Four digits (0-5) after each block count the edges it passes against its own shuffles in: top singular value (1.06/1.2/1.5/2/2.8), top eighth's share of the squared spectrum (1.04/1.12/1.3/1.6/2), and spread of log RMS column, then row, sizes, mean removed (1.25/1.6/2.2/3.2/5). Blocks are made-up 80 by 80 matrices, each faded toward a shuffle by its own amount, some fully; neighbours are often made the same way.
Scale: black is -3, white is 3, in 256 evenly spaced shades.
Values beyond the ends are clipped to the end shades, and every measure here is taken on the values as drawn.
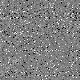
3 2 0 2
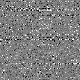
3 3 1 2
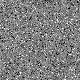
0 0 0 0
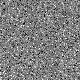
0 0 0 0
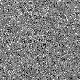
3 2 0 0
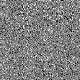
3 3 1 1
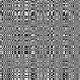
5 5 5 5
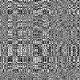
5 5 4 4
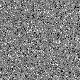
1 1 0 0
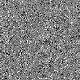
3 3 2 1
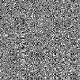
4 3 2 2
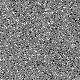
1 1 0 0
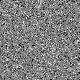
1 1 0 0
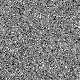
1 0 0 0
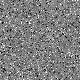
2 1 0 0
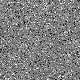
1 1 0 0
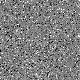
2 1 0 0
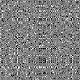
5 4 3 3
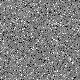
0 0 0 0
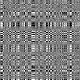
5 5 4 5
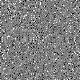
4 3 1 1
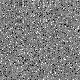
2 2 0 0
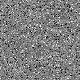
3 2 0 0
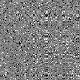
4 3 2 2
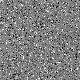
2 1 0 0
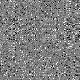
4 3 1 2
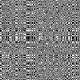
5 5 4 4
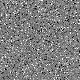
1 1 0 0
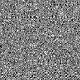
4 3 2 2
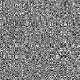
4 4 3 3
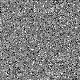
2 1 0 0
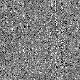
3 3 2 1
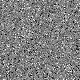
0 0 0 0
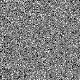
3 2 2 0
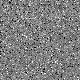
0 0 0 0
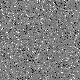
0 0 0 0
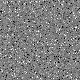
0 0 0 0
